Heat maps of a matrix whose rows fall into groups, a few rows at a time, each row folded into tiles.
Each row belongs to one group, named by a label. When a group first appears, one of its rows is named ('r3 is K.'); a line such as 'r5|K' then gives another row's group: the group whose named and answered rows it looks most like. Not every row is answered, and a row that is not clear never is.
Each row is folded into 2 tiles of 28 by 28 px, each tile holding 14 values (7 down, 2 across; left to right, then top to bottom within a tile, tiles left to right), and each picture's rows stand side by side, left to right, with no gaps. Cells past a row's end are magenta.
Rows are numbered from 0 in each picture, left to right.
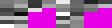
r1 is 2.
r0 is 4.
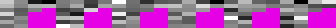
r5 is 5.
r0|2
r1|4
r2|2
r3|2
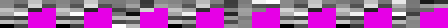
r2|4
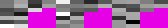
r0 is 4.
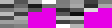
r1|4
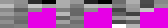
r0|2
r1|2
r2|4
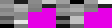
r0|5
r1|5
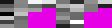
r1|5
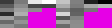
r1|2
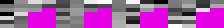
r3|4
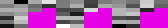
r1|4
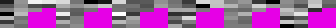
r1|2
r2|2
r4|2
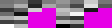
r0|4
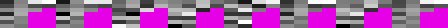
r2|4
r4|5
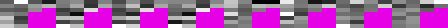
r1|4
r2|4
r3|4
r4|2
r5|2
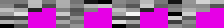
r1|2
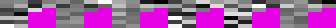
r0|4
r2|2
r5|2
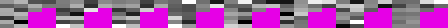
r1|4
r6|5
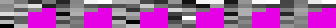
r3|5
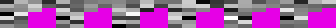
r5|5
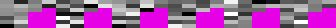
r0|5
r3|4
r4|2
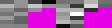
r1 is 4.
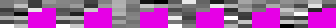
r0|4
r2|2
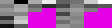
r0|5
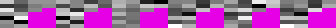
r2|2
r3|4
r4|5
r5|4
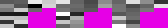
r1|2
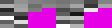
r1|4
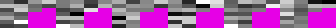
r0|5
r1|4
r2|5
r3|5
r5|2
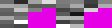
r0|5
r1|4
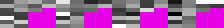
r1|2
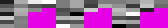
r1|4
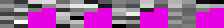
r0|5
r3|2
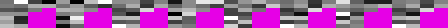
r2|4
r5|4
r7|4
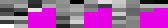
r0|4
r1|5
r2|2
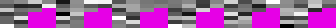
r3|4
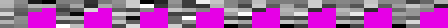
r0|2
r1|4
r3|5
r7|5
